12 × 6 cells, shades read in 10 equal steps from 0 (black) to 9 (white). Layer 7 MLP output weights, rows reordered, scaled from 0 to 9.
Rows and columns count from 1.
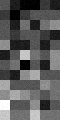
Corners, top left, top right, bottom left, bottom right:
3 1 7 4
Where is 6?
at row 8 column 4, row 9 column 1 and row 10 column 2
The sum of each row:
7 13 18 14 14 23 16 20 24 27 24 30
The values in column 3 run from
0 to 7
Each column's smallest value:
1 0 0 0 1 1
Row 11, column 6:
3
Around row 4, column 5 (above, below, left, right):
4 1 3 1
